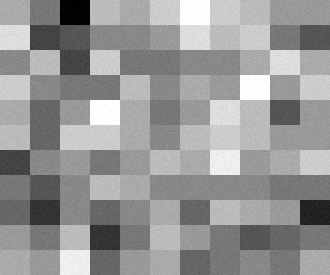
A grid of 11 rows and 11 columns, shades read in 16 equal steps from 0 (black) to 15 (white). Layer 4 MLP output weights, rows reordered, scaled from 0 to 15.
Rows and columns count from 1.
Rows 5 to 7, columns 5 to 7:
10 7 9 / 10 8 11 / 9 11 10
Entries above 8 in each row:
9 5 5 7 8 9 8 2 4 4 6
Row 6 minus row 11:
1 -3 -2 6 1 -2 5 5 3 2 -1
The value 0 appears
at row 1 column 3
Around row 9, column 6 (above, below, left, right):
8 11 8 6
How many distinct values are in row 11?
6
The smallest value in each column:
4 3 0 3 7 7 6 7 5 5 2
